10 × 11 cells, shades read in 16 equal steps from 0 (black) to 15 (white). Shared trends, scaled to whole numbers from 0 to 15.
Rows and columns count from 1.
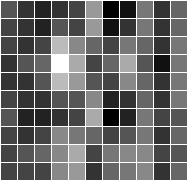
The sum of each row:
43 47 63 72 64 49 44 57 69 62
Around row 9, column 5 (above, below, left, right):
7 9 8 4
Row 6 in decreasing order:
8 7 6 5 5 4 3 3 3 3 2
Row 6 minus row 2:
0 0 1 0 1 -1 1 0 -1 0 1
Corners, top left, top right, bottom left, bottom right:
5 6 4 6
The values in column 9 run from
5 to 8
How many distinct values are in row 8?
6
